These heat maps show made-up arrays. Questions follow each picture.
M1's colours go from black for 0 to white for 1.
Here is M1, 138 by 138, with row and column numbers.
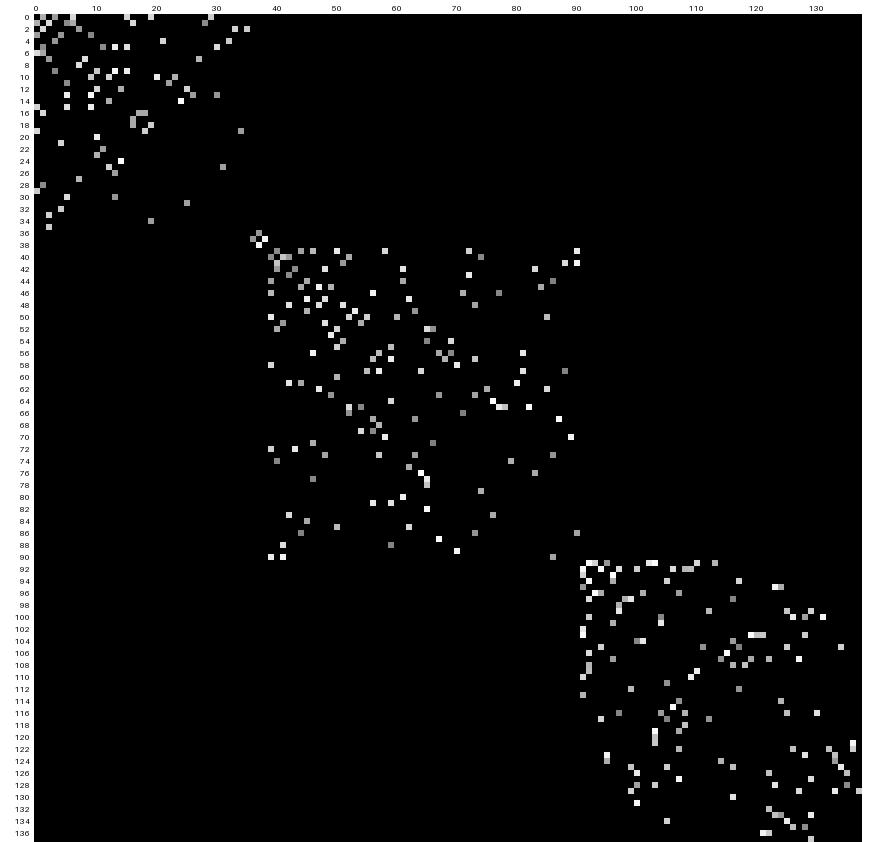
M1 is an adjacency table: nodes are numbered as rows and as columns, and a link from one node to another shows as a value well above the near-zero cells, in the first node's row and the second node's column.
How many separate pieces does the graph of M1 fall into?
4
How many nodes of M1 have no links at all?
0
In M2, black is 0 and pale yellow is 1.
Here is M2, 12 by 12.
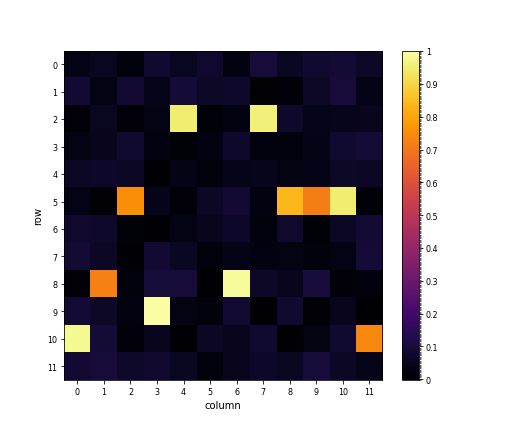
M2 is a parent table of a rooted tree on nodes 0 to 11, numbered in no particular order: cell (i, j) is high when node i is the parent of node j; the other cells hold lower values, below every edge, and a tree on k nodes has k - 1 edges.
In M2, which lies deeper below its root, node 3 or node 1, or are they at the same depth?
the same depth
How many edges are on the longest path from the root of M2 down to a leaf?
2
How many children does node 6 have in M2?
0
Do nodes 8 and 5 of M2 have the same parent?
no
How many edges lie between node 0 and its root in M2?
2
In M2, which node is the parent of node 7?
2
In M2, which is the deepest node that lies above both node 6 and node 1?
8
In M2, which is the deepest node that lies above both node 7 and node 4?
2
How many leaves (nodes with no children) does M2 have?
7
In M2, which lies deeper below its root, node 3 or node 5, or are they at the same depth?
node 3
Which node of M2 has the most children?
5
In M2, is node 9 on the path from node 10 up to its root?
no
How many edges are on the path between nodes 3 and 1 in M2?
4
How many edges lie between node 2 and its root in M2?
1
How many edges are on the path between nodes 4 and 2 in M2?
1
